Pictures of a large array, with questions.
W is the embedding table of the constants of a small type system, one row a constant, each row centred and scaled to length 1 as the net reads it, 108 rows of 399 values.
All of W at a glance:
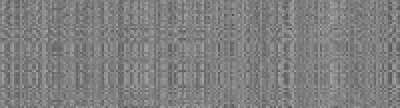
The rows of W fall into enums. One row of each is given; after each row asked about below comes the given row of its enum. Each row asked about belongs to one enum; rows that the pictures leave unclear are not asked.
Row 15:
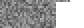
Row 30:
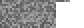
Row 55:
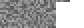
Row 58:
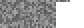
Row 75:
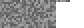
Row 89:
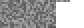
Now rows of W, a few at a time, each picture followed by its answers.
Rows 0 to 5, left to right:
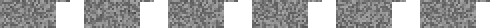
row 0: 75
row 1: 58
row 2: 75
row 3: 89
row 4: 30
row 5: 75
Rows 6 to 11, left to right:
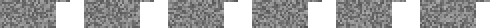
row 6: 75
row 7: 75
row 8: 55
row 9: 55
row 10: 89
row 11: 30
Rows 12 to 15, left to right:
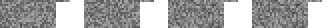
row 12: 30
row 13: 75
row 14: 15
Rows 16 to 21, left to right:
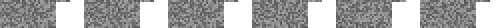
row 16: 75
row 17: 75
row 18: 75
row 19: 89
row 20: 30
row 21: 55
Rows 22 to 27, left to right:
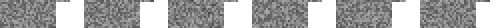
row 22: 89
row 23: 75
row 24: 15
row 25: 58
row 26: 30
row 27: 55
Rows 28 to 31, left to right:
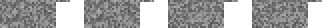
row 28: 58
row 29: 58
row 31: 30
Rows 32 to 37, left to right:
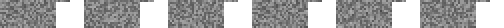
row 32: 55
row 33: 30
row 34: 89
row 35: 55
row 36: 58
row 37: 75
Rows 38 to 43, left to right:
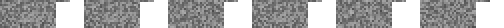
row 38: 30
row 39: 30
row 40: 58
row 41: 30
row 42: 58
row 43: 55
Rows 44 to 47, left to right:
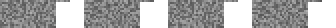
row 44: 89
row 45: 55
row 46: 89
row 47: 55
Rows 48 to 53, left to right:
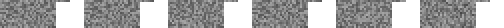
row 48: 55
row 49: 55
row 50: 89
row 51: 55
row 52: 30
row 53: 15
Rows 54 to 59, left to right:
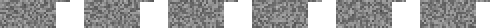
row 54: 55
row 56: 75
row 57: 30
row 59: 89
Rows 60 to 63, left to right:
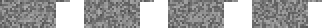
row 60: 30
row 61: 58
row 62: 30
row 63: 89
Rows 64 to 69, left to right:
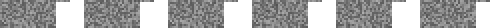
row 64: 89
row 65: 75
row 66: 89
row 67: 89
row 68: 89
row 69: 75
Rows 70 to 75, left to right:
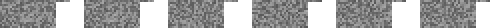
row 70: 30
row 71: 30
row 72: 89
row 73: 55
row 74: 75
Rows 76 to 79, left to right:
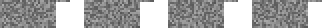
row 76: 75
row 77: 55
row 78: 89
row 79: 89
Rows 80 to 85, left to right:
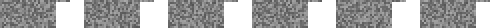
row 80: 75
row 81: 89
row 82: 89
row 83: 75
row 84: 30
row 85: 89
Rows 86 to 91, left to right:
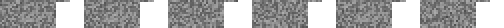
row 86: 30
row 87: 30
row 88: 75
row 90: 30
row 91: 58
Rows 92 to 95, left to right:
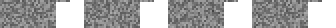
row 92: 75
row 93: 89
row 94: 58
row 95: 75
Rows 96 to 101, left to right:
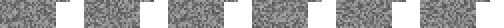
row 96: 58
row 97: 75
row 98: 58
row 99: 30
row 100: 55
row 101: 55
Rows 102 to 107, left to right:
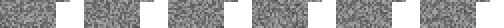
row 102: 30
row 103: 89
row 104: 55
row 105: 15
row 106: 58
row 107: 58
